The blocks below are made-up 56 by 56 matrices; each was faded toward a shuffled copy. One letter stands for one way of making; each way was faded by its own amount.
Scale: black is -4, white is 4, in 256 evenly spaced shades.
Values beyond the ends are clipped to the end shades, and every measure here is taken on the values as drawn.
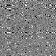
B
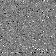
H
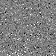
H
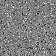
H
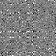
B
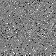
H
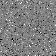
H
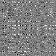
B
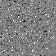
H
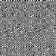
B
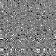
B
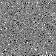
H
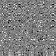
B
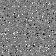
H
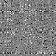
B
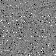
H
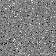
H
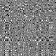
B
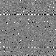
B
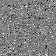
H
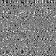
B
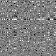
B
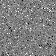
H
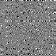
B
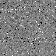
H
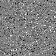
H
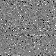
H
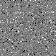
H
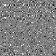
B
